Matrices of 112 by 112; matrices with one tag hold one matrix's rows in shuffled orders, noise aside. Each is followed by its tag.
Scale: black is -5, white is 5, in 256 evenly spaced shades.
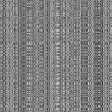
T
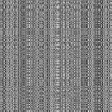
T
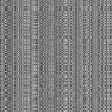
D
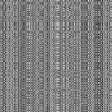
T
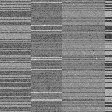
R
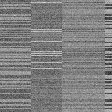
R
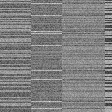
R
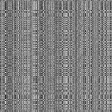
D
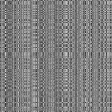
D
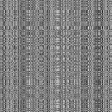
T
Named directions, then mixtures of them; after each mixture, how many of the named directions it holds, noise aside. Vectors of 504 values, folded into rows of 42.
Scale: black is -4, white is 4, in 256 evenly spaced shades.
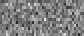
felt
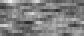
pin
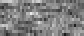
two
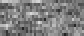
two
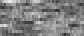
one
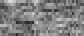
two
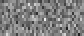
one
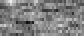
two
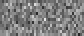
one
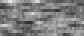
one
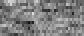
two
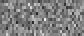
one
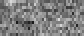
two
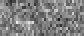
two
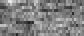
two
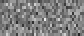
one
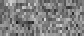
two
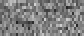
two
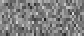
one
